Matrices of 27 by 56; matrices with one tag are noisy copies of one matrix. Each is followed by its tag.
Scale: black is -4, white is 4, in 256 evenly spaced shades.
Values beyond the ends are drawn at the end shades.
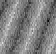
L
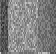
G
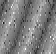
L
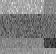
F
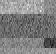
F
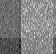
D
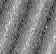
L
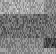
F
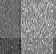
D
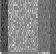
G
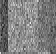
G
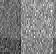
D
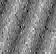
L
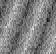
L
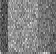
G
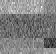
F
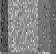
G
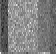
G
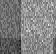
D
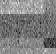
F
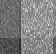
D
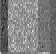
G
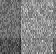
D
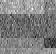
F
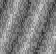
L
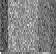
G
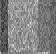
G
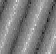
L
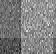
D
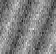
L
